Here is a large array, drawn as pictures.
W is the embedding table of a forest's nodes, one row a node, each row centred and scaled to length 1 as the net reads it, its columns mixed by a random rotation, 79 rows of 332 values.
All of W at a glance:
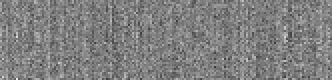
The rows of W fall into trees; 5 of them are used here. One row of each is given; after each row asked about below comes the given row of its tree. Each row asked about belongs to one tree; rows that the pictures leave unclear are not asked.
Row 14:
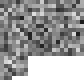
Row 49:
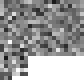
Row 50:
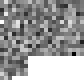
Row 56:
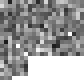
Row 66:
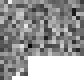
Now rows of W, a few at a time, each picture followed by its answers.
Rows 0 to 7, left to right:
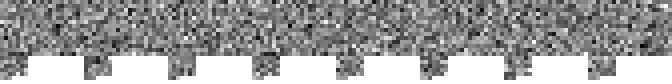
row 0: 50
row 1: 66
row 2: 14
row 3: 50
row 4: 56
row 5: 50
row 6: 49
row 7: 56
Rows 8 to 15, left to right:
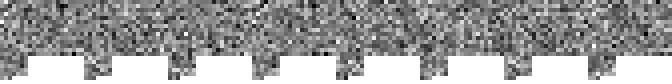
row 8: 50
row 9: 14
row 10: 49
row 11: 50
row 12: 49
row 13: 66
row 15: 50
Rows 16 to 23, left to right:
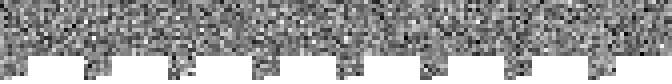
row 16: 14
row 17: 66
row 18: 49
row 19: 66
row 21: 14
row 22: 56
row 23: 14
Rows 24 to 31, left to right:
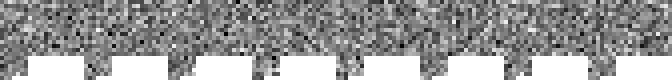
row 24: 66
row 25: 14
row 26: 50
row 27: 49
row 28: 49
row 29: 50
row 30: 66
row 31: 56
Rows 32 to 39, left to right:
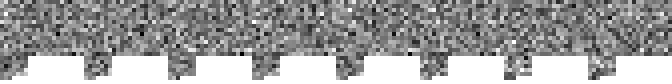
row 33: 50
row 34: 50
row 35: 50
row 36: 50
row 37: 50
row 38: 49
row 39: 14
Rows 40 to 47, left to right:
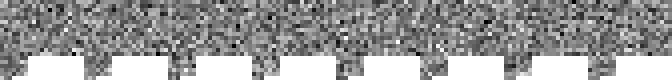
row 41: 50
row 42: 49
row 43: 49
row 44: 66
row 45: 56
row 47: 56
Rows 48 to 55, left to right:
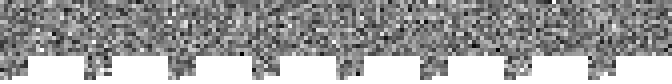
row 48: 56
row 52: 14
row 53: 66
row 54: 49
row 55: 66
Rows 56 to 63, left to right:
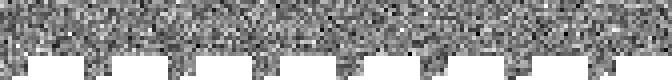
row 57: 66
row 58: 66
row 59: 66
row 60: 50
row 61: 50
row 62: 14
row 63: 66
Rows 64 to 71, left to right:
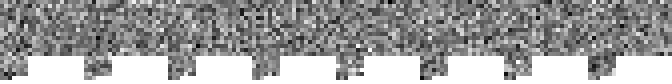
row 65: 56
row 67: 14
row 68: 49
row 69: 66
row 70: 49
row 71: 50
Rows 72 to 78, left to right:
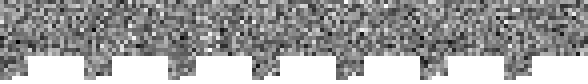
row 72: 66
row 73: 56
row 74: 56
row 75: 66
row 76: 66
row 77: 66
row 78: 50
